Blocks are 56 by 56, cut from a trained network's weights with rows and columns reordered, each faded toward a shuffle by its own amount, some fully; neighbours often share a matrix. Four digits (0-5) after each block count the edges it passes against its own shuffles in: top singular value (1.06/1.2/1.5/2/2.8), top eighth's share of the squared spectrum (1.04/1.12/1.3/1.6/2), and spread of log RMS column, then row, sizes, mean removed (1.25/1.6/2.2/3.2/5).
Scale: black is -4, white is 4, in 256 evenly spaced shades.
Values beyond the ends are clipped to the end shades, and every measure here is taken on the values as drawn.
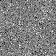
0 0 0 0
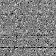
3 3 2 1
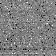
2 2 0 0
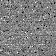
2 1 0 0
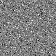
0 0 0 0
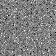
0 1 0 0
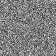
0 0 0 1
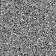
0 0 0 0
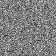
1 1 0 0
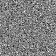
0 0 0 0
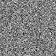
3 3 1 0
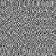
4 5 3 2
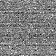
3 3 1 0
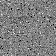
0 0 0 0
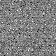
1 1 0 0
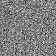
2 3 1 0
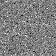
1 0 0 0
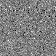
2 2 0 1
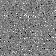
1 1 0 0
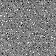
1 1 0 0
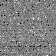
2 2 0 0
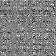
3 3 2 1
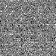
2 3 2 1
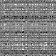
5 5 3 3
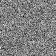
1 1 0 0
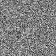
2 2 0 0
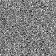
2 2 1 0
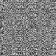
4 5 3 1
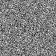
1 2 0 0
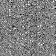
2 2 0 1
